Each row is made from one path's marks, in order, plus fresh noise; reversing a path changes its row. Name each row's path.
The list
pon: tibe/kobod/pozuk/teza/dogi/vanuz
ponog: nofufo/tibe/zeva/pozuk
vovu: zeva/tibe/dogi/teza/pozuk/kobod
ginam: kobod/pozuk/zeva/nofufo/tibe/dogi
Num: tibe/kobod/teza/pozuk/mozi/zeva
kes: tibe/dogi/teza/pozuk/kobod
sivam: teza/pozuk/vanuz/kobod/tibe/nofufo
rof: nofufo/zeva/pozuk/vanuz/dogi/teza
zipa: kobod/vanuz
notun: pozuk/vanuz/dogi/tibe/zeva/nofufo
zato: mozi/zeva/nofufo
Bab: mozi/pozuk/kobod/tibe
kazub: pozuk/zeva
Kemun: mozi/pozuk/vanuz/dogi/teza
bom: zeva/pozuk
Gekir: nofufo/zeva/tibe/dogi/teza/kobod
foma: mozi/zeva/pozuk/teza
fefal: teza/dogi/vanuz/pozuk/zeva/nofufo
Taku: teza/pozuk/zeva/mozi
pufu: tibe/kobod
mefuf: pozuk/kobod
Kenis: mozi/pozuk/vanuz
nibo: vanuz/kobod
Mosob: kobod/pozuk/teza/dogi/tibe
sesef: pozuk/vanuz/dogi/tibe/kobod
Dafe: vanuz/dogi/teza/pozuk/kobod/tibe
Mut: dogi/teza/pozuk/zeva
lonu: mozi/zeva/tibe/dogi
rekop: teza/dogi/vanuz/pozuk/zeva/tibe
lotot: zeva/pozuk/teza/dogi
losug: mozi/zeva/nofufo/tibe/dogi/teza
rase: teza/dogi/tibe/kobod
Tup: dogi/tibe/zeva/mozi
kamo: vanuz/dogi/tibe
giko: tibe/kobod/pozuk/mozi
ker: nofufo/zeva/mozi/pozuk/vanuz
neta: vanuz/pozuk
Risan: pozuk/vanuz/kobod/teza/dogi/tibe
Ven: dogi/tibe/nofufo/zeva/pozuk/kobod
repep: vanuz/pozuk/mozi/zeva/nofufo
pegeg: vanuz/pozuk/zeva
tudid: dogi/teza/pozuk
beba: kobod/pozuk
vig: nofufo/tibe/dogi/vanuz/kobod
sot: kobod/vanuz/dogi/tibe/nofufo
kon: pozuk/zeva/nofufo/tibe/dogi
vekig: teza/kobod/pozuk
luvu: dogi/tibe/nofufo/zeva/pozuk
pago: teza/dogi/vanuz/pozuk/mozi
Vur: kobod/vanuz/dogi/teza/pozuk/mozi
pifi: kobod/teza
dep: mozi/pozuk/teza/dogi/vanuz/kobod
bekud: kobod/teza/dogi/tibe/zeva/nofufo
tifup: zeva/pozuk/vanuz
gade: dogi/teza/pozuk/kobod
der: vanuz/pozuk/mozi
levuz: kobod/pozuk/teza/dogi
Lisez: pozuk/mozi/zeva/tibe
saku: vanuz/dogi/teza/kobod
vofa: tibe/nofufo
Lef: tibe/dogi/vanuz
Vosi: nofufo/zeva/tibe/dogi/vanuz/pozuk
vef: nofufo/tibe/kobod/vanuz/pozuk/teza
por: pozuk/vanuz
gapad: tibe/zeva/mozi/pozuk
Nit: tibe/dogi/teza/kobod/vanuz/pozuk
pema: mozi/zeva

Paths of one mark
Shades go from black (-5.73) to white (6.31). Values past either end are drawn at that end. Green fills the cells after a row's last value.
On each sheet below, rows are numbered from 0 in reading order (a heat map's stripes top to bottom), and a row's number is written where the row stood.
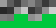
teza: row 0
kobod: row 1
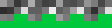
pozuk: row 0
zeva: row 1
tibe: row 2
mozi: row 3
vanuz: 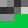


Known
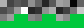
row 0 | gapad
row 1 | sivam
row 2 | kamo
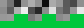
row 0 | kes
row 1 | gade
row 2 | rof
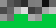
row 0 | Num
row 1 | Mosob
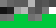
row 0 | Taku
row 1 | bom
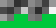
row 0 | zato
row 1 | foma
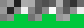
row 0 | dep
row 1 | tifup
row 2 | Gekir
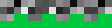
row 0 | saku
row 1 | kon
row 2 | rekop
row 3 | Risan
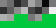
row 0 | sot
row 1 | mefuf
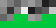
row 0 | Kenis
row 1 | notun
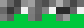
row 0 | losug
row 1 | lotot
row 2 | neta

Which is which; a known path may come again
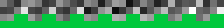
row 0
pifi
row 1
zato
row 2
pema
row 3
fefal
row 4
repep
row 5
bekud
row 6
gapad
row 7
ponog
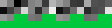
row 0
Lisez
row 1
Kemun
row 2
pegeg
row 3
kon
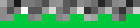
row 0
vovu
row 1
levuz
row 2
rof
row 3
sot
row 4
Bab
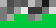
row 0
ker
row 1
Ven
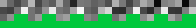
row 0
por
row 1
Vosi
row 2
pufu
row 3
giko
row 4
neta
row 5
nibo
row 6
Dafe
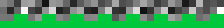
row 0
foma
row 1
rase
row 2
sivam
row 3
der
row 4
vekig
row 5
Mut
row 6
notun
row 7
bom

